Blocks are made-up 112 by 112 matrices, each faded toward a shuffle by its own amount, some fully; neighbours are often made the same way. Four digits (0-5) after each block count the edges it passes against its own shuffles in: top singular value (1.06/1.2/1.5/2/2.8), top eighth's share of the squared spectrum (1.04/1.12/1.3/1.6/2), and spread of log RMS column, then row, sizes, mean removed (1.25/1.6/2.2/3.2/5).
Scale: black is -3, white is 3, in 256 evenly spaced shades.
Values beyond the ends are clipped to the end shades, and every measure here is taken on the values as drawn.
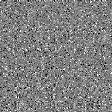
4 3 1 2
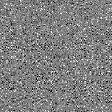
4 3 2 2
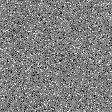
0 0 0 1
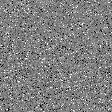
0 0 0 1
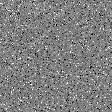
0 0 0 0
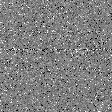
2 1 0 1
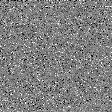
1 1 0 2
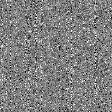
1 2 3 0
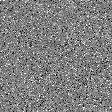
0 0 0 0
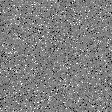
0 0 0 0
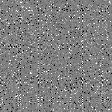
4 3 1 2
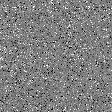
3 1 0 0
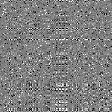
5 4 2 3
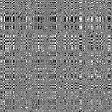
5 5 4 4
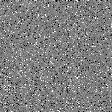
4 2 0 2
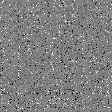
3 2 1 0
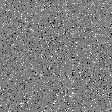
3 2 0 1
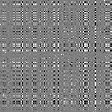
5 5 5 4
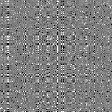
5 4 4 3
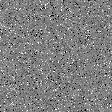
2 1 0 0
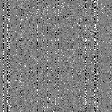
4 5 4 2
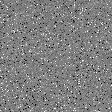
0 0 0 0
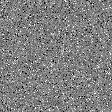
2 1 0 0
